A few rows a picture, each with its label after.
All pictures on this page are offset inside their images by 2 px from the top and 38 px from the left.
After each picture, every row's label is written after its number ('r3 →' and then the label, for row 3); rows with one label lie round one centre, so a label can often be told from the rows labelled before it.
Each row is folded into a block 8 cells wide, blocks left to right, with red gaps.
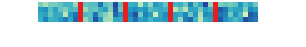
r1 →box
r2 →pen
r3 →box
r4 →pen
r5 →box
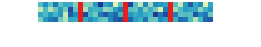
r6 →pen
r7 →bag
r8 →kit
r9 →bag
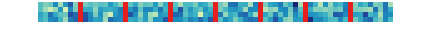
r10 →pen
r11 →box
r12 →box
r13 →box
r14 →bag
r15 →pen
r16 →kit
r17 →pen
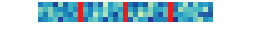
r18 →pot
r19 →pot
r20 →pot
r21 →kit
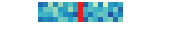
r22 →kit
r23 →kit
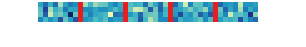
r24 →pot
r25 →box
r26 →pen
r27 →kit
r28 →pot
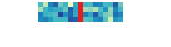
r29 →bag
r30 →pen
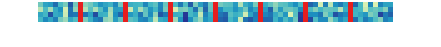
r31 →pen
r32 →pen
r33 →pen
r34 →pen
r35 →box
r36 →box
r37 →kit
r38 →kit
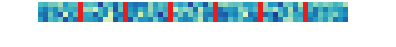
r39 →box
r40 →pen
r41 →pot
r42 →pen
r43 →box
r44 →pen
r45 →box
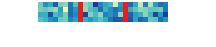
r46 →pen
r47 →bag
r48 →kit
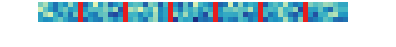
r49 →bag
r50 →kit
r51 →pen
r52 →pot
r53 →kit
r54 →kit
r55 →box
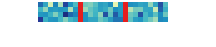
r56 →kit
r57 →bag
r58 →pen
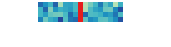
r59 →pot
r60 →bag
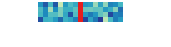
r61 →pot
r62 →kit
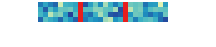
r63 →pot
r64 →kit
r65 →bag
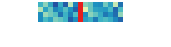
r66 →bag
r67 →bag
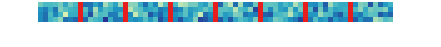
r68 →box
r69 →pot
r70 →bag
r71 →box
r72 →kit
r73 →box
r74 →pot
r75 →kit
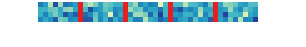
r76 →kit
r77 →box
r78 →bag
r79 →box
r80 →box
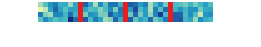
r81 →bag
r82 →kit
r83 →pot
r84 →box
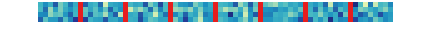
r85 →pot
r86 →pot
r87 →pen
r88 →pen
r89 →pen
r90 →box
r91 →pot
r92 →kit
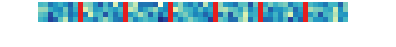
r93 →pen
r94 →bag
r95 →bag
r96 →bag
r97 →pen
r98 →box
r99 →pen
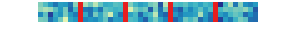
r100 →pen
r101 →box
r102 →pen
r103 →box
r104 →kit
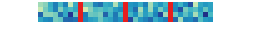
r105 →bag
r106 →bag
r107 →pot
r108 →pot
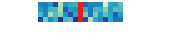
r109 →pot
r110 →pot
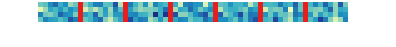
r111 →bag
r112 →pen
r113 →kit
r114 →bag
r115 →bag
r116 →pen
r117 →pen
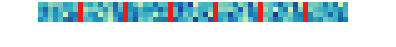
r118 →box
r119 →pen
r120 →box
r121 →pot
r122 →pen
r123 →pen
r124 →bag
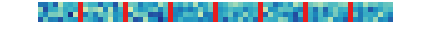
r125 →pot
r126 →pen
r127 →bag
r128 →box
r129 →box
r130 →bag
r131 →box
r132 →box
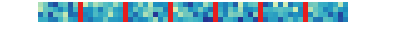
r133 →pen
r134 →box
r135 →kit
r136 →bag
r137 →pot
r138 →kit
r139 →bag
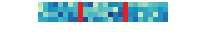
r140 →bag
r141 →kit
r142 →box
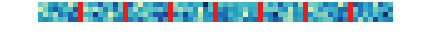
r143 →bag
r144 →pen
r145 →kit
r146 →pen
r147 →box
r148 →pen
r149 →bag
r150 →pot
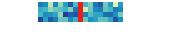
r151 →kit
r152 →bag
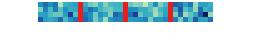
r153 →pot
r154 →box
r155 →box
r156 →pot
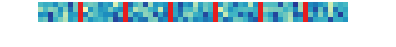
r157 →pen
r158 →bag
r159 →kit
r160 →pot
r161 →bag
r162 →pen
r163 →pot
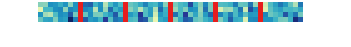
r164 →bag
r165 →pot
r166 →pen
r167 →pen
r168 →pen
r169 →bag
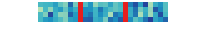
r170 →pen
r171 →box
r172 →pot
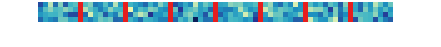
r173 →kit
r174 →bag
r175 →bag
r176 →pot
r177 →box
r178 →bag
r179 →pen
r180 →pot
